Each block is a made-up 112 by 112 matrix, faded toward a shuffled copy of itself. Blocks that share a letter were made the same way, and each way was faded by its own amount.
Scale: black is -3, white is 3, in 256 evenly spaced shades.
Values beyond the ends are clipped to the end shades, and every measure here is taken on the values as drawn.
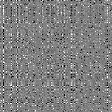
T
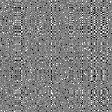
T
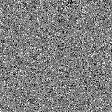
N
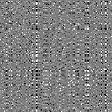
T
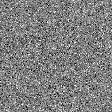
N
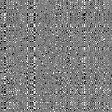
T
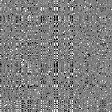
T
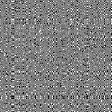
T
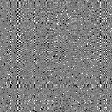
T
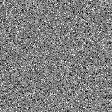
N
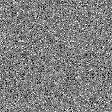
N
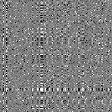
T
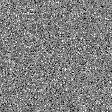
N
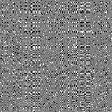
T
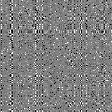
T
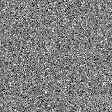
N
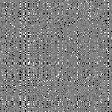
T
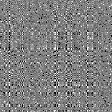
T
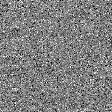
N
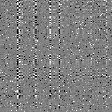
T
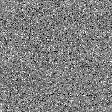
N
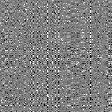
T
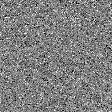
N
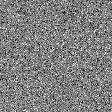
N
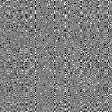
T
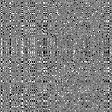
T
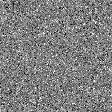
N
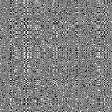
T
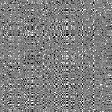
T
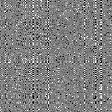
T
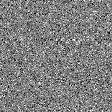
N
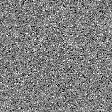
N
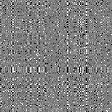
T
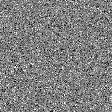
N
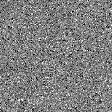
N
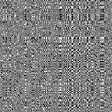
T
